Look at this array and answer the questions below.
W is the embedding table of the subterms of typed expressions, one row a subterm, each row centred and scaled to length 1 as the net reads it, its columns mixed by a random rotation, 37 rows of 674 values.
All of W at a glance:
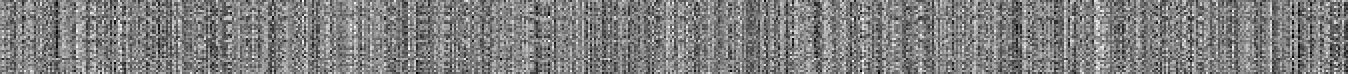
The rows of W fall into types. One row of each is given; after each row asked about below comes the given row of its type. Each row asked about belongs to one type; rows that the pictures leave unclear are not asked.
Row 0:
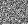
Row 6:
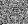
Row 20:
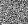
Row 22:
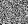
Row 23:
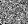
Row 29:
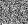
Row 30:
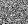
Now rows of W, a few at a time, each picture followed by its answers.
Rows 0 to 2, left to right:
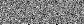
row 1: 20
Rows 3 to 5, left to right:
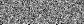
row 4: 29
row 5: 23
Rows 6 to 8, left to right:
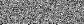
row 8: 20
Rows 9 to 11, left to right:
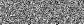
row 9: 30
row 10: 0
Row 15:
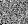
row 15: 6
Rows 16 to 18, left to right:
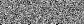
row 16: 20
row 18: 6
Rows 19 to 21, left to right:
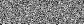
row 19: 22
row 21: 0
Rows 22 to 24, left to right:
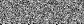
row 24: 23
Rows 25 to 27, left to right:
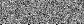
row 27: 23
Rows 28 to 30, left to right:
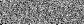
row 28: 6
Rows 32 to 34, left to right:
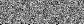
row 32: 23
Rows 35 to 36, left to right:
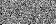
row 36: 30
